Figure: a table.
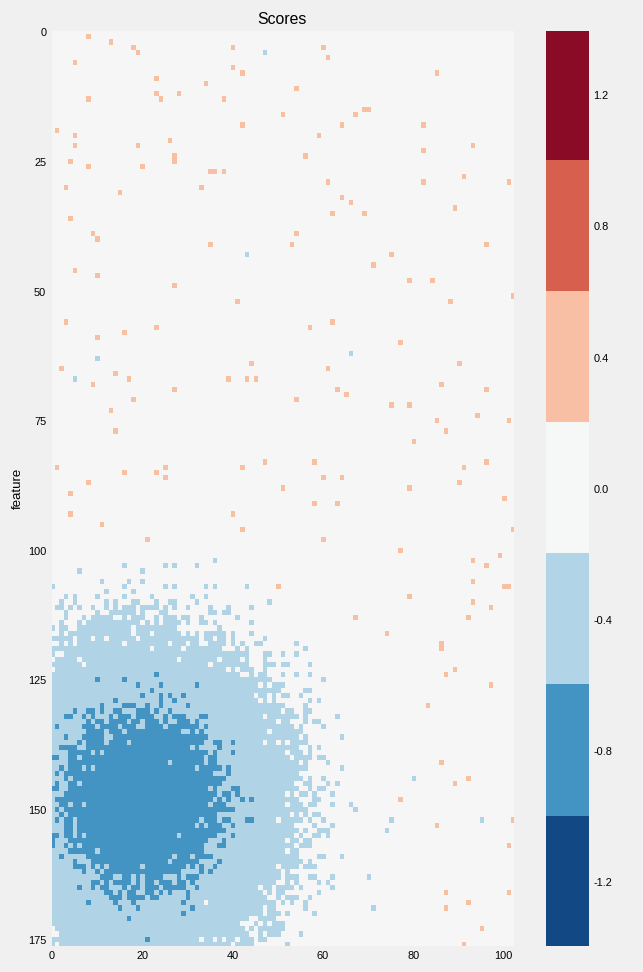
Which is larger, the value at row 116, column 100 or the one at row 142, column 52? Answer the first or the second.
the first
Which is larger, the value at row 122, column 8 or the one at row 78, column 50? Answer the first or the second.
the second
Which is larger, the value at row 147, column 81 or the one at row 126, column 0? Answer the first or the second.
the first
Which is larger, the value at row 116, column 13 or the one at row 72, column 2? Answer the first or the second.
the second
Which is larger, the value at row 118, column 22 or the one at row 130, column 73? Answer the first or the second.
the second
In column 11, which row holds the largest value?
95
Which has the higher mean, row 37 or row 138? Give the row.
37
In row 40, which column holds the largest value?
10
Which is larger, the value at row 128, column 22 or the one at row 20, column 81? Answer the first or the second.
the second
